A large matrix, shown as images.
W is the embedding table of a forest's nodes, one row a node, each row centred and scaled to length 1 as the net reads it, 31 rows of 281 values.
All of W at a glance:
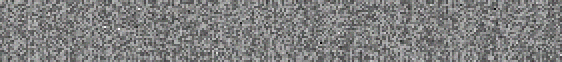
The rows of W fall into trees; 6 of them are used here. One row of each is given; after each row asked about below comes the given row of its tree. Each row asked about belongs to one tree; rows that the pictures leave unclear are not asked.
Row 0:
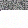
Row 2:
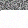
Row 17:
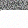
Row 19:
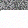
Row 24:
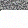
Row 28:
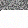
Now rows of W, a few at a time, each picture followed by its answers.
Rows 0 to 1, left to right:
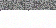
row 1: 0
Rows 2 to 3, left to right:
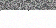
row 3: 19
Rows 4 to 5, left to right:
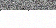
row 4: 24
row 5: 28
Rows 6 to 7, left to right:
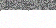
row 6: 0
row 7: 2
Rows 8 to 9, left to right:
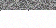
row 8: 28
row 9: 19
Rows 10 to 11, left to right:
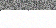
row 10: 2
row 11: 0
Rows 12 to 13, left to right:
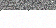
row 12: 28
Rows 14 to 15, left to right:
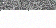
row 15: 17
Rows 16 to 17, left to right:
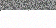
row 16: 2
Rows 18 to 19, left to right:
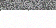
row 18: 24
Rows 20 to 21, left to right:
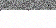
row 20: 0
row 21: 0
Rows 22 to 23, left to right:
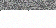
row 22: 19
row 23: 28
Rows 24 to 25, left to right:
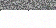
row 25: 19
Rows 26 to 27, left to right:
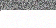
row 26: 17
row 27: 17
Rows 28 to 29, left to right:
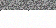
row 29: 28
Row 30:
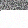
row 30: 17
